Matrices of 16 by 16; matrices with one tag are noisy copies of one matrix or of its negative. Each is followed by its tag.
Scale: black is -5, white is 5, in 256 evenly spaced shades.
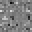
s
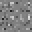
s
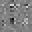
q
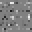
s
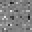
s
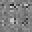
q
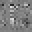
q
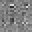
q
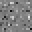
s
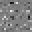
s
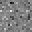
s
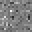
s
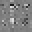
q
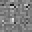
q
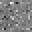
s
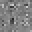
q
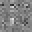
q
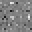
s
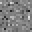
s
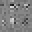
q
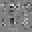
q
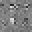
q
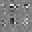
q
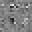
q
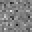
s
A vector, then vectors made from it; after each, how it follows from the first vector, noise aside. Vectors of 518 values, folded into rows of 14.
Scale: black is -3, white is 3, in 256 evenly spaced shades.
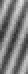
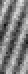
copied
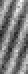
copied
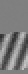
partly zeroed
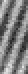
reversed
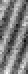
reversed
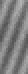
shrunk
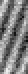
reversed
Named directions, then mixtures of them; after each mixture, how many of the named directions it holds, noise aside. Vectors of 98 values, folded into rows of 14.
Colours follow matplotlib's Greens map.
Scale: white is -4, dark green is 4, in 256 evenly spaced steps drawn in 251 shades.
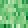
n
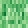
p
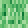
one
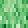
one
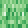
one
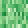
two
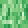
two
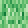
one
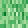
two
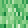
two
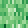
two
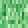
one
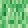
one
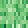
two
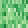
two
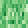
one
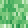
one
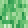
two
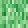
two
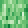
two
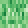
one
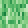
one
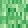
two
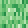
two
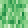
two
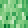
two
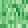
two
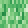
one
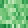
one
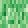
one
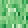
two
